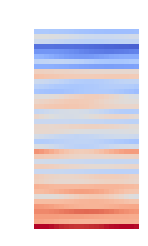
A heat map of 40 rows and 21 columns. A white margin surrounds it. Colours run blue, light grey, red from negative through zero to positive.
Grain: streaks across. Slope: up to the bottom. Histogram: bell-shaped.
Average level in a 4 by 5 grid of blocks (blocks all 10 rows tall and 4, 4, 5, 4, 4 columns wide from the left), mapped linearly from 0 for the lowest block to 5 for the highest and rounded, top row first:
1 0 0 0 0
2 2 2 2 2
3 2 2 2 2
5 5 5 5 5
